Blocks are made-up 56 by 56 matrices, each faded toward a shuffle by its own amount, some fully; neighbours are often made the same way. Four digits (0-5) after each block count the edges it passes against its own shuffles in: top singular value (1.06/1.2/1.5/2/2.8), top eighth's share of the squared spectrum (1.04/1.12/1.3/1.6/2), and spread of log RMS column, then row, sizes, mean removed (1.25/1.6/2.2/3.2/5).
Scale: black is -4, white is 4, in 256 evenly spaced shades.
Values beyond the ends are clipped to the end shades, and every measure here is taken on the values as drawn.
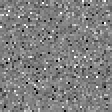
1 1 0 0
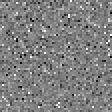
2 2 0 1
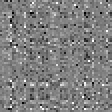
4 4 2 2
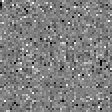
3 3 1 2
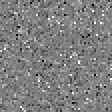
0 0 0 0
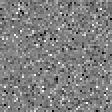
2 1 0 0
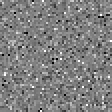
0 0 0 0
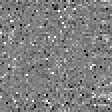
3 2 0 1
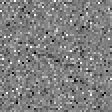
2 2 0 0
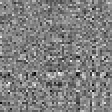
4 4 2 2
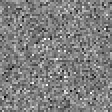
2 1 0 0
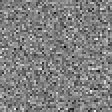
3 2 0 1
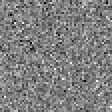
0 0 0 0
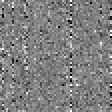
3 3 3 0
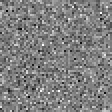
0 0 1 0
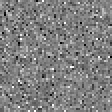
0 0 0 0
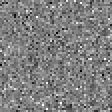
0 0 1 0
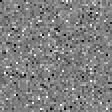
0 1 0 0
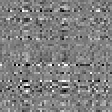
4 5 2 4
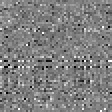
4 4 1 3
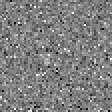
2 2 0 0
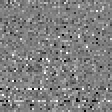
2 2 0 2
